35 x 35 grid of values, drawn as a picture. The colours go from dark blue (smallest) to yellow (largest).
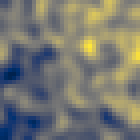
The values follow a bell shape. The field is mottled with small blotches. No lone cell stands out from its neighbours. Neither half mirrors the other. Values rise toward the top right. On average the colour sits 50% of the way up the scale.
